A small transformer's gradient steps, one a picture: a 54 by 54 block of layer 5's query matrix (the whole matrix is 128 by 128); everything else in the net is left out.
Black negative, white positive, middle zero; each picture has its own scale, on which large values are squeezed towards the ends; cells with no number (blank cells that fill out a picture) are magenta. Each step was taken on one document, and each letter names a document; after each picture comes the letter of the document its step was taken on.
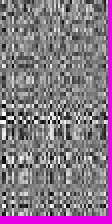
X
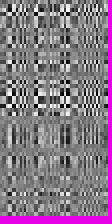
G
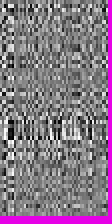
X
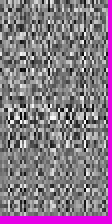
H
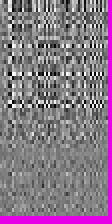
G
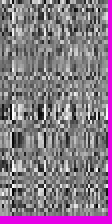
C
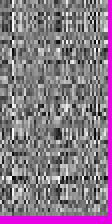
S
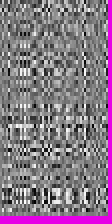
H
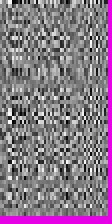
G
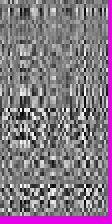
H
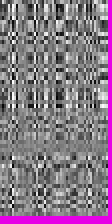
C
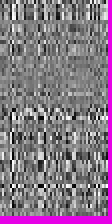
C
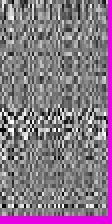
X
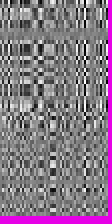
H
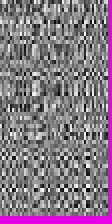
H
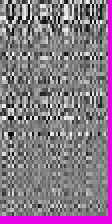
X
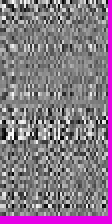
X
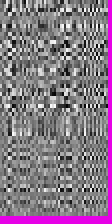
G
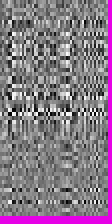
G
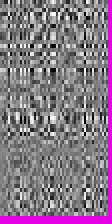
H
